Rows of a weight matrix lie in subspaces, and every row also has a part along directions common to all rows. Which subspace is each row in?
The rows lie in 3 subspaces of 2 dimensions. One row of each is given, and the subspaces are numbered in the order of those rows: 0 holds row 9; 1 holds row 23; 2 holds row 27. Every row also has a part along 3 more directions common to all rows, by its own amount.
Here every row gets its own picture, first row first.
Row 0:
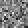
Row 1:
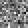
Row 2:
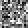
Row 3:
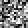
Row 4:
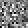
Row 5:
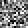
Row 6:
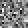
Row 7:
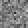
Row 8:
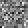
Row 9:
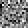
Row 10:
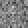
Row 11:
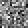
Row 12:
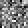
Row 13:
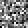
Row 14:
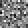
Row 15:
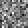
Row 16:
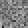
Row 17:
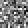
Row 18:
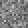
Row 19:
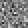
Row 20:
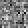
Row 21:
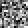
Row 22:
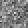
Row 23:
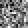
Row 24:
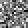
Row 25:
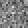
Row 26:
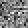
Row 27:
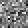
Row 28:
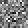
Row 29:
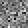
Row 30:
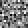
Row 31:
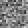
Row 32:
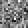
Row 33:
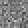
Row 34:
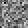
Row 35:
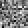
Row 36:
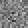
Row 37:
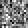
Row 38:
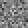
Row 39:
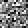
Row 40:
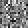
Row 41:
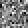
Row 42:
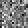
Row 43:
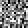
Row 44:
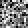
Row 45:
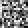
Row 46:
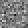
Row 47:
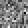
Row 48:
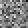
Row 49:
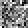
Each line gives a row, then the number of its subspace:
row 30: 1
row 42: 2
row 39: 1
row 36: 2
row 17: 0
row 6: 1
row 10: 0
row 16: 2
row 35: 2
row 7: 0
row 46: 1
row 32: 0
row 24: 0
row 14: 1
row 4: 1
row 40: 0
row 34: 2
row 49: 2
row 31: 1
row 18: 0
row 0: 2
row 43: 0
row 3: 0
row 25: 0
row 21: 2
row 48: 1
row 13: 1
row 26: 0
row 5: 2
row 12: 2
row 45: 2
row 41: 0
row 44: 1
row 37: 0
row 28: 2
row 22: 0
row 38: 1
